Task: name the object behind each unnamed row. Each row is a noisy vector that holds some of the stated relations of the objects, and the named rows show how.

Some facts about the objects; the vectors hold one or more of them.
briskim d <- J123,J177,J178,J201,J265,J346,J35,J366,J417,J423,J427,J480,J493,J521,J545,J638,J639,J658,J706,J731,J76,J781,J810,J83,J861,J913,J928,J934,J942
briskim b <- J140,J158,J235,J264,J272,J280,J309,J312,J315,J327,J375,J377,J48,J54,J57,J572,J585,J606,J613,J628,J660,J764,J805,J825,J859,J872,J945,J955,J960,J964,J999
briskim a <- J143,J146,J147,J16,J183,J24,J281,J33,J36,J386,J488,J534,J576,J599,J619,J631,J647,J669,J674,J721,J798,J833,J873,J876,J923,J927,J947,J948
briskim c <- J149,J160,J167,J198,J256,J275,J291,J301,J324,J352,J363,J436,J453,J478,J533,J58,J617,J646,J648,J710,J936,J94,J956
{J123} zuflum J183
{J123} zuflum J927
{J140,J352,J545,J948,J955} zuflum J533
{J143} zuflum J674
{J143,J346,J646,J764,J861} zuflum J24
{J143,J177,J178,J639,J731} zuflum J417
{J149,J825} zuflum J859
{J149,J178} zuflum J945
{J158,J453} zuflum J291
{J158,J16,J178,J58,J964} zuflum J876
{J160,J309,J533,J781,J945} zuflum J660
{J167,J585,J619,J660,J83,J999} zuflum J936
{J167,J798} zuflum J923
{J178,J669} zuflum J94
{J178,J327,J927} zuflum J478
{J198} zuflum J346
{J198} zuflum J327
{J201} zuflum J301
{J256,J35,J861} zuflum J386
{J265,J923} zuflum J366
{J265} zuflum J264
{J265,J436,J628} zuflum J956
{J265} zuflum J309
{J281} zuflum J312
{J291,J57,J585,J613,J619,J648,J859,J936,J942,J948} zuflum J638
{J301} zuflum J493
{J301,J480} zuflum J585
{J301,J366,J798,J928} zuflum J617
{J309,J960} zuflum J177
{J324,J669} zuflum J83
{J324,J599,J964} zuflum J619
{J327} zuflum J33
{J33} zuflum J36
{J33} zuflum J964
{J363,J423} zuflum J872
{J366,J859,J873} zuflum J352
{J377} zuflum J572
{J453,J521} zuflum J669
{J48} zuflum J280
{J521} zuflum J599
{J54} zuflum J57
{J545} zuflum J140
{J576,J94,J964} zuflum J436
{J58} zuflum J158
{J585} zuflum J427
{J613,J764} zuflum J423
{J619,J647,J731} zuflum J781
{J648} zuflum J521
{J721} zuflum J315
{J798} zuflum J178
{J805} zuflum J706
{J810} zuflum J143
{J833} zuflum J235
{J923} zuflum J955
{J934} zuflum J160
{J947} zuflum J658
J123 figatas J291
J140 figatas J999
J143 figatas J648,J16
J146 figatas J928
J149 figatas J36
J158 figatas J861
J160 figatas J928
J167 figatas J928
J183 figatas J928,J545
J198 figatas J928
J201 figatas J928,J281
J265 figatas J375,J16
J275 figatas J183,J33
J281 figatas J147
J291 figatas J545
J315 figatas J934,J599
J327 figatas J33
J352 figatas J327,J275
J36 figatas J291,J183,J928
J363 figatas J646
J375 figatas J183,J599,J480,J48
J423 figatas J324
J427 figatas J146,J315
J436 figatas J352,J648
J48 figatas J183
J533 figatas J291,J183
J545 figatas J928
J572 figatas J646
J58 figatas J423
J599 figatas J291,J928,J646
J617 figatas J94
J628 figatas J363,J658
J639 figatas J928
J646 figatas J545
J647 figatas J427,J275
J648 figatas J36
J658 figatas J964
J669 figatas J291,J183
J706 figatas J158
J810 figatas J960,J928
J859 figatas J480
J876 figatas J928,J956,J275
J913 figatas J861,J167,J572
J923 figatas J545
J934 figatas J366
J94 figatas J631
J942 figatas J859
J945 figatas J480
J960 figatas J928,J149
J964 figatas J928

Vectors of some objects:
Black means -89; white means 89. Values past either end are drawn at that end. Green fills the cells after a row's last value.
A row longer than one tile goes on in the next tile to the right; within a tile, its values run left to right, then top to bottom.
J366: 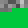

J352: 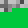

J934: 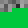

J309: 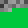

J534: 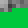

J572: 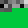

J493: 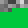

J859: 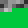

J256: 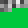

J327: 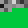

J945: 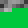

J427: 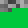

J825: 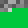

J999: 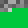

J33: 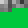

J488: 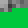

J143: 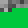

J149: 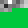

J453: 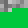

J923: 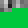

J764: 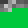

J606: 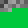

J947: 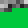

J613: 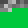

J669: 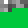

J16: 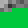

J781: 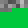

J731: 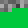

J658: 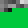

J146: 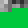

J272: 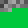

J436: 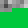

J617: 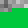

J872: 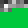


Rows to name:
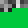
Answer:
J386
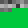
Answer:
J423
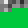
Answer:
J599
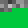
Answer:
J346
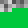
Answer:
J167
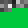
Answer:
J35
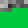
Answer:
J721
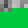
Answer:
J478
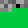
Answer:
J480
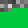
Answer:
J861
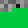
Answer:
J942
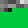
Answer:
J706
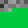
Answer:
J158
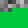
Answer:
J417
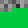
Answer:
J265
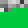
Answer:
J275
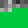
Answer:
J960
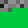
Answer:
J315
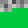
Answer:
J160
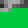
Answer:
J375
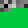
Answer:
J123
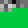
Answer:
J639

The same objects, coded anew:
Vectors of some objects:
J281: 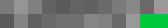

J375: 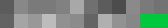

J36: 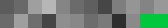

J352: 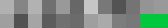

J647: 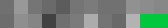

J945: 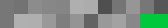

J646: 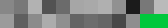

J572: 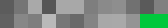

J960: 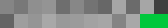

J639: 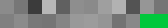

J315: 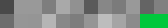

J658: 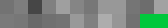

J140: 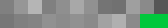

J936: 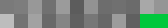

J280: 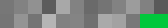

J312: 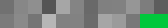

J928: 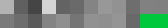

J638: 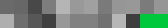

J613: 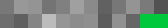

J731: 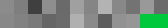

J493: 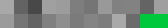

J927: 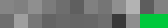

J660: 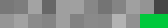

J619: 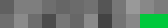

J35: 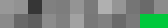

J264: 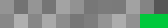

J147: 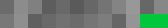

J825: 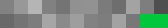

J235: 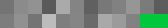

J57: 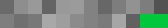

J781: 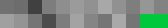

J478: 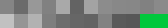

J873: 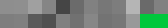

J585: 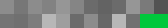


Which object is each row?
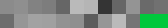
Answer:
J859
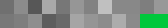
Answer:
J934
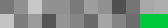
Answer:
J533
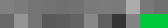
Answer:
J33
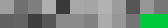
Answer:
J545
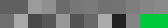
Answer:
J183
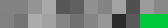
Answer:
J198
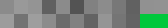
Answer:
J710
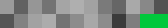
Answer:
J327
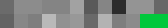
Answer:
J48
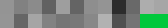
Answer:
J275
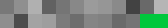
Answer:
J363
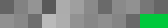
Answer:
J872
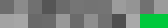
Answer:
J674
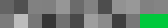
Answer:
J876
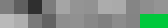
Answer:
J417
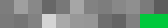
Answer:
J764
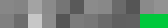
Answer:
J58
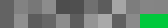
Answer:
J146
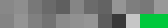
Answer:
J143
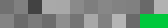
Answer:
J427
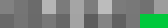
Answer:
J123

